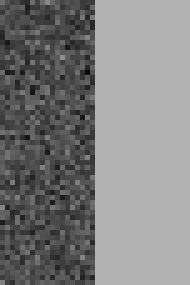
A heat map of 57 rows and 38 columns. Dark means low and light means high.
The table splits into one row of 2 panels. Panel 1,1: low, fine-grained. Panel 1,2: high, flat.
